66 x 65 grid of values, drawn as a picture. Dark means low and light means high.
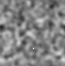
Grain: blotchy. Average level on the scale: 50%. Lone odd cells: 1, higher than its neighbours.
